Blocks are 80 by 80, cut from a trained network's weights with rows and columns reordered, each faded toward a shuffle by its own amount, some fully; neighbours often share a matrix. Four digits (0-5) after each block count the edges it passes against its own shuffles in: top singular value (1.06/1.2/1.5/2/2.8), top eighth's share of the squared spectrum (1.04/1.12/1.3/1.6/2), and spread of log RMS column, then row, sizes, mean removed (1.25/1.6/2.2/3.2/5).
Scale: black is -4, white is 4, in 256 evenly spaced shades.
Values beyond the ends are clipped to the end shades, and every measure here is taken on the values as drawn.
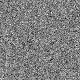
2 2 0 0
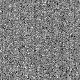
2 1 0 0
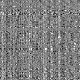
4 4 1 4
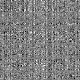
4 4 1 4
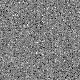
0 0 0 0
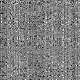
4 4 1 3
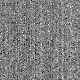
3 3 1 2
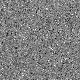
0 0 0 0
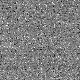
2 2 1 0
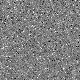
0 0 0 0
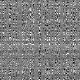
3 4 4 2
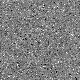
0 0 0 0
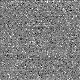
2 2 1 0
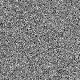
2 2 0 0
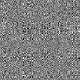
4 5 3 3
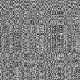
4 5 3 2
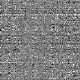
3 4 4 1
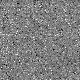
1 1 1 0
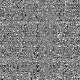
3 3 3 1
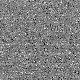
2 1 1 0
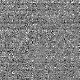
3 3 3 1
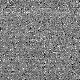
2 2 1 0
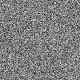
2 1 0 0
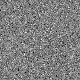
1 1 0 0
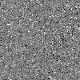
0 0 0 0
